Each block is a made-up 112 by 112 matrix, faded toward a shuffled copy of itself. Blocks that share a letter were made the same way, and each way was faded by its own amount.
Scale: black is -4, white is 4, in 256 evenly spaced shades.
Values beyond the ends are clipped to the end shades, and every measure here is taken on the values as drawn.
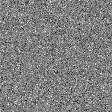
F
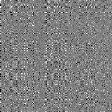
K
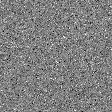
F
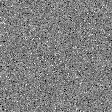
F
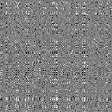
K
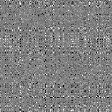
K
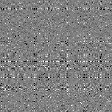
K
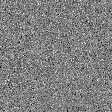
F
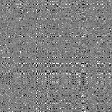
K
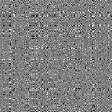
K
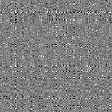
K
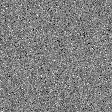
F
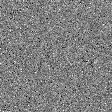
F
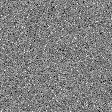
F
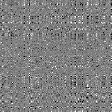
K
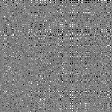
K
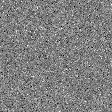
F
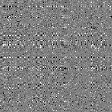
K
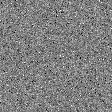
F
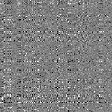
K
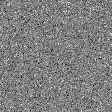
F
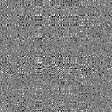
K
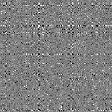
K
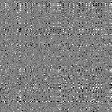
K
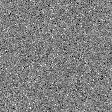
F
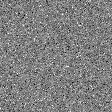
F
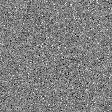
F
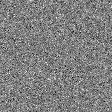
F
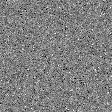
F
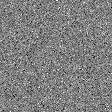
F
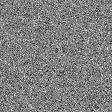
F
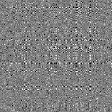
K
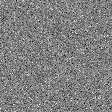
F
